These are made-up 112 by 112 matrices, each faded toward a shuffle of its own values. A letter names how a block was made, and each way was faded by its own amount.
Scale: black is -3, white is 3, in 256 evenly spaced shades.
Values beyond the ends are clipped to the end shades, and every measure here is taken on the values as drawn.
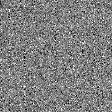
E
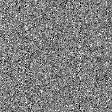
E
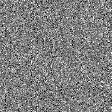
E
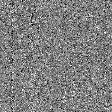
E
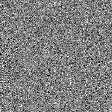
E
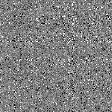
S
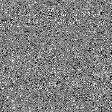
S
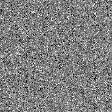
E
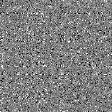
S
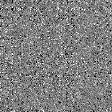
S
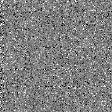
S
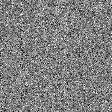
E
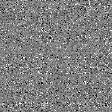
S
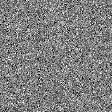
E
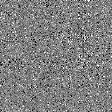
S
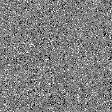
S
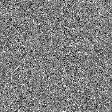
E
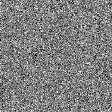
E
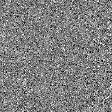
E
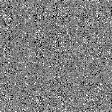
S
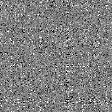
S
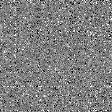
S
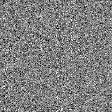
E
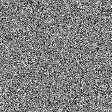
E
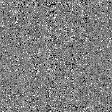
S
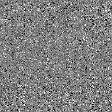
S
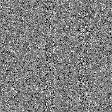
E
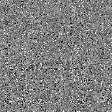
S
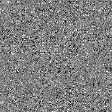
S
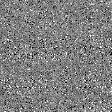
S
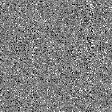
S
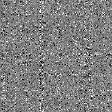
S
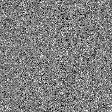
E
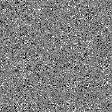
S
